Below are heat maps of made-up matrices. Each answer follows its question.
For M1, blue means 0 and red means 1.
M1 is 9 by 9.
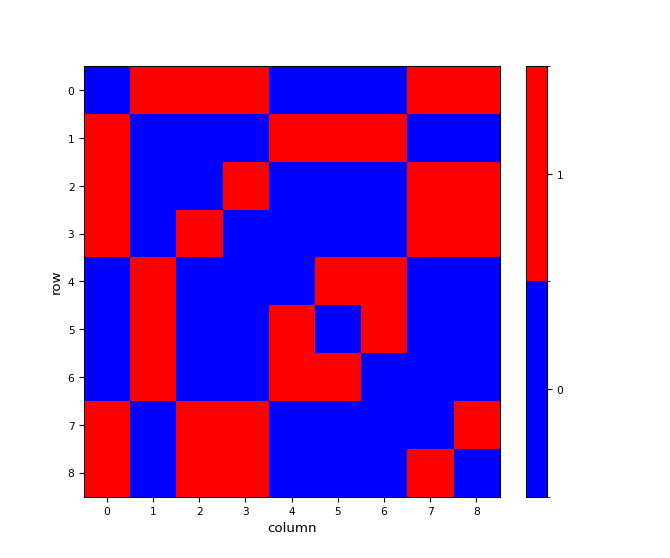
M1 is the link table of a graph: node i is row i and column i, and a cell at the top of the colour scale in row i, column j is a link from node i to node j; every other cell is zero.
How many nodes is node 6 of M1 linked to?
3
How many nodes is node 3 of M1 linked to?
4
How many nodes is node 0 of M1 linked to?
5
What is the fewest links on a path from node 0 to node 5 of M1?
2
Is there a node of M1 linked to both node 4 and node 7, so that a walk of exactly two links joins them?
no
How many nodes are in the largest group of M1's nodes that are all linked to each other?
5
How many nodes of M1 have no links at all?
0
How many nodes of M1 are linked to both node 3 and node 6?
0
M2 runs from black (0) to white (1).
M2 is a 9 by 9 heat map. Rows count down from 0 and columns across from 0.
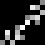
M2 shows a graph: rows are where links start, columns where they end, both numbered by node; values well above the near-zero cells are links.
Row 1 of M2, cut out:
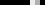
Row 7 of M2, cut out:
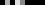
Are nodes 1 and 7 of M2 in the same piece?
yes
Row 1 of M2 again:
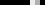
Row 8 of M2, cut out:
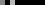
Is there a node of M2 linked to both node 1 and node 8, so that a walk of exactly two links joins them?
no
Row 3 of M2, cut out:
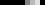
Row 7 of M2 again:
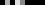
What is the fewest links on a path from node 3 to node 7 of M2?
1
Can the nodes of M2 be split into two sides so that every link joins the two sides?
yes
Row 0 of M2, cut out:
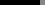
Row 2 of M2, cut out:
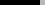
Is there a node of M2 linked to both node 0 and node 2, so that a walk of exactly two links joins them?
yes
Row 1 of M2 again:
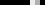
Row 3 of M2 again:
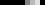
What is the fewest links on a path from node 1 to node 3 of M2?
2
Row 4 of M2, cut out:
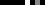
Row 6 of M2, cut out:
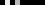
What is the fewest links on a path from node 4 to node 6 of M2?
3
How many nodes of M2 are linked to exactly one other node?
2
